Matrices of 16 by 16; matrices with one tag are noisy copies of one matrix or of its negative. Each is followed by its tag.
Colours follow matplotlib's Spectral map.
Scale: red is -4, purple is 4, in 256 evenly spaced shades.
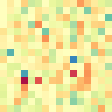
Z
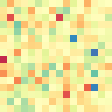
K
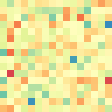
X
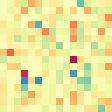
Z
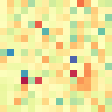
Z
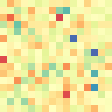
K
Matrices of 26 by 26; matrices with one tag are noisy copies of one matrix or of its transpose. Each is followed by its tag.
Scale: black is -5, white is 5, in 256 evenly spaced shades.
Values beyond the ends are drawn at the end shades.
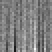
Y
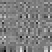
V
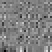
V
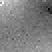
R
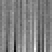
Y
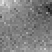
R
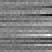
Y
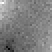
R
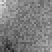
R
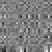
V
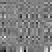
V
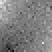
R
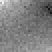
R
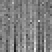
Y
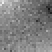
R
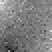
R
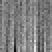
Y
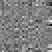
V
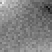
R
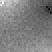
R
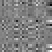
V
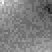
R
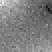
R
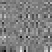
V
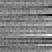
Y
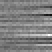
Y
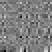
V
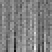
Y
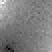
R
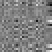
V
